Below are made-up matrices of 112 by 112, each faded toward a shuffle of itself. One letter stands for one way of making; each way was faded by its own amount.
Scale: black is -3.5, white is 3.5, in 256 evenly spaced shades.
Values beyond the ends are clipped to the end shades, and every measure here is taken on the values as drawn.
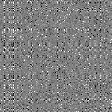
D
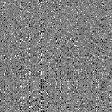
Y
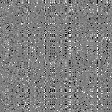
D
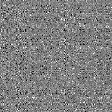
Y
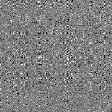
Y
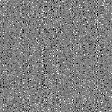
Y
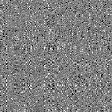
Y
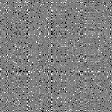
D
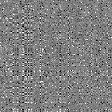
D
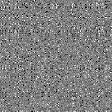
Y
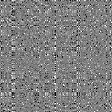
D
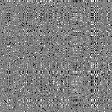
D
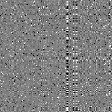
D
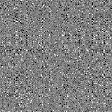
Y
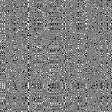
D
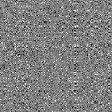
Y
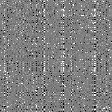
D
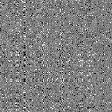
Y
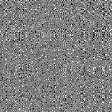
Y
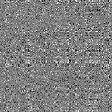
Y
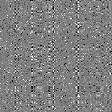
D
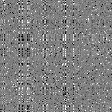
D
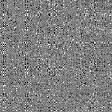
Y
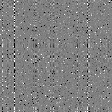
D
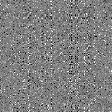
Y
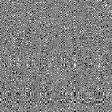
Y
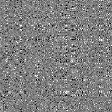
Y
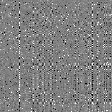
D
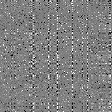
D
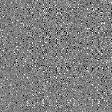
Y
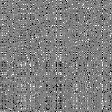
D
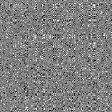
Y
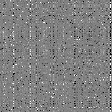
D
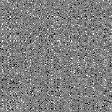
Y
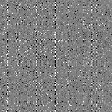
D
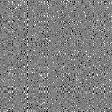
D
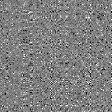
Y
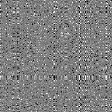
D
